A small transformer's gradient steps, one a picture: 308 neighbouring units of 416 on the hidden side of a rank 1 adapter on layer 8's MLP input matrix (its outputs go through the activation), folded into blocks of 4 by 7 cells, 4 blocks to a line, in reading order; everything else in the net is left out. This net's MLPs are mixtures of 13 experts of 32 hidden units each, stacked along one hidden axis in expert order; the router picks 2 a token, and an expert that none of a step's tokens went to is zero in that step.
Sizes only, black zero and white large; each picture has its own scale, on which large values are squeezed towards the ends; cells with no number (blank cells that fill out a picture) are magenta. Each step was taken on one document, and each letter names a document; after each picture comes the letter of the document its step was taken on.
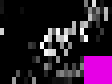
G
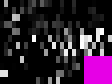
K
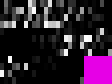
K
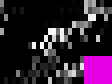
G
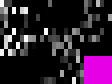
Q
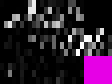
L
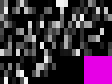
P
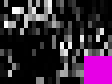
K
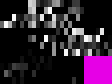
L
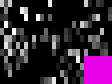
Q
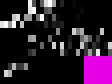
L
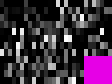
P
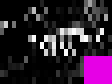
G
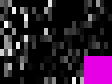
Q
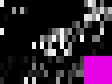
G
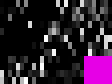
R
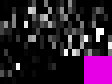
K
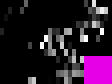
G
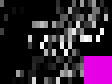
G
